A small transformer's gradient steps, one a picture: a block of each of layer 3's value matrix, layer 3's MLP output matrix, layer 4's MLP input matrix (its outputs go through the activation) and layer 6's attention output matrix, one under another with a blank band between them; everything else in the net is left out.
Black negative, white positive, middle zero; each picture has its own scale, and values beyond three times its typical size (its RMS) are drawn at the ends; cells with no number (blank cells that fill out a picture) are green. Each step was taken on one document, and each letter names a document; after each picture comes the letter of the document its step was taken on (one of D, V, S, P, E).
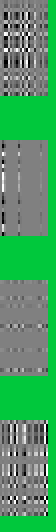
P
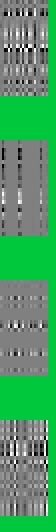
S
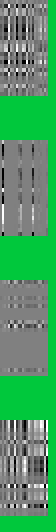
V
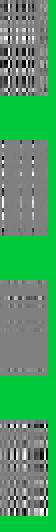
V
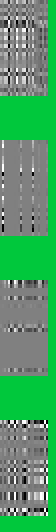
V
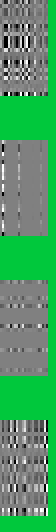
P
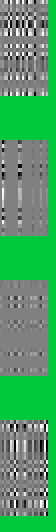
S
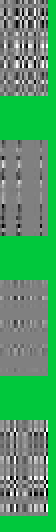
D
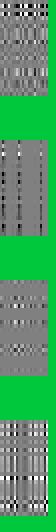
D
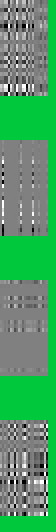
V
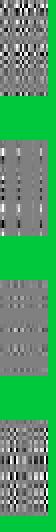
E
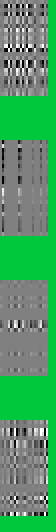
S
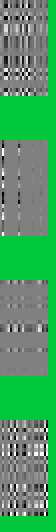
P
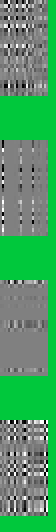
V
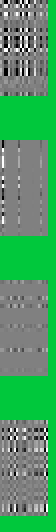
P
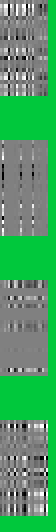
V
